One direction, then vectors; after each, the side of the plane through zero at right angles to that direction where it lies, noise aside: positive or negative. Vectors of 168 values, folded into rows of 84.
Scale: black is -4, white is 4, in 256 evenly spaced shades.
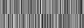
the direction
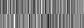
positive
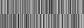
negative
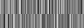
positive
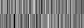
negative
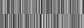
negative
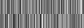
negative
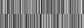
negative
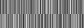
positive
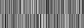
negative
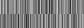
negative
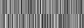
positive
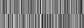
positive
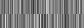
positive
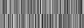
positive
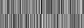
negative
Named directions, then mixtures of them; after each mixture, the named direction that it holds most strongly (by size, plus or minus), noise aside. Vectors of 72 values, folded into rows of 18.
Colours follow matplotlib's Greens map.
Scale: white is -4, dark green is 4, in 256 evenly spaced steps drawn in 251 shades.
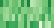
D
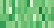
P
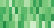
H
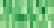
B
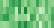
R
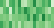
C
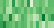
P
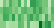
D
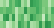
D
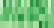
D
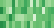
B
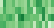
B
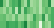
D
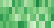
H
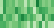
B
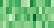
P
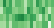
B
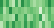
D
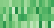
H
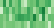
B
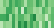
R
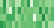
P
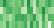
B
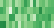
P
